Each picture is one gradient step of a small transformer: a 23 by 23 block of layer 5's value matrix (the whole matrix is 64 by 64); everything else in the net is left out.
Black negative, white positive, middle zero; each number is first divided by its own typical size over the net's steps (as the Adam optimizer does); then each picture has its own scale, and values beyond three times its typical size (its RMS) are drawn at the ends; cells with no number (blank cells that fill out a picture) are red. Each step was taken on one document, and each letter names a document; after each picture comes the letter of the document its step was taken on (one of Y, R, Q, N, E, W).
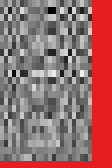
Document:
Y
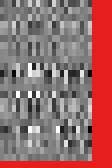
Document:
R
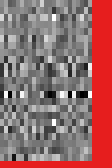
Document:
Y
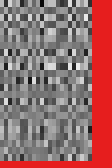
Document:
Y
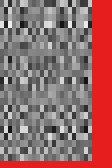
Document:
Y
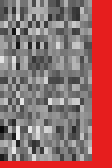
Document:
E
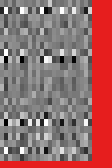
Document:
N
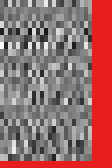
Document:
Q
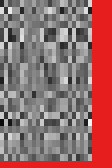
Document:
Q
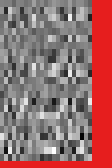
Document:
Q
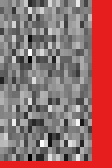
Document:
E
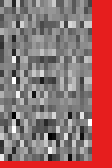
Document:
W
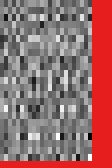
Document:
R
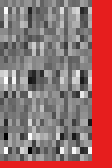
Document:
N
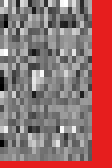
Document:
R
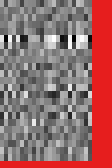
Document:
Y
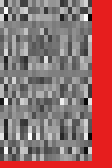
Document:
N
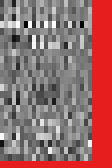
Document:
W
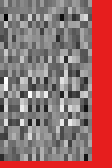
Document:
N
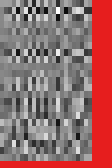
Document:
E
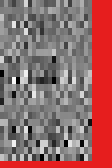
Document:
W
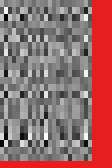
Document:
N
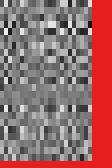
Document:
Q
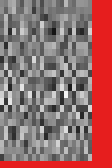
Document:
Q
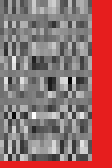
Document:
Q
